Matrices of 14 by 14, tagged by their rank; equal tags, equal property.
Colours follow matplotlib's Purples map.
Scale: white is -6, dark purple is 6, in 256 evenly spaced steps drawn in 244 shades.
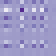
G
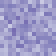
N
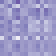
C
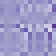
C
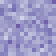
N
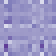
C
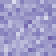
N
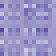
C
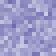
N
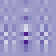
G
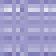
G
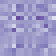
C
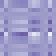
G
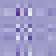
G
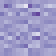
C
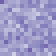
N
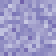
N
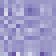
C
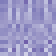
C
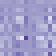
C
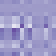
G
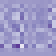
C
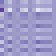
G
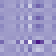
G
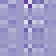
G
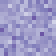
N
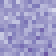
N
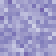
N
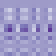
G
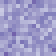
N
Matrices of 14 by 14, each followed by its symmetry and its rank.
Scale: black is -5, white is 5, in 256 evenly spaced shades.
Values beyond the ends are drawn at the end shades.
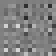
antisymmetric, rank two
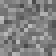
neither, full rank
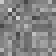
symmetric, rank three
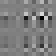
neither, rank one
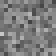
neither, full rank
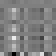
neither, rank one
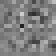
neither, rank three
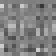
neither, rank three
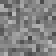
neither, full rank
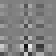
neither, rank one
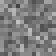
neither, full rank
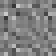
antisymmetric, rank two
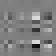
neither, rank one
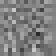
neither, rank three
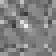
symmetric, rank three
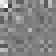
symmetric, rank three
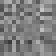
antisymmetric, rank two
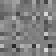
antisymmetric, rank two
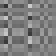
neither, rank one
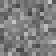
neither, full rank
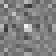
symmetric, rank three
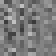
neither, rank three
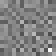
symmetric, rank three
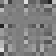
antisymmetric, rank two
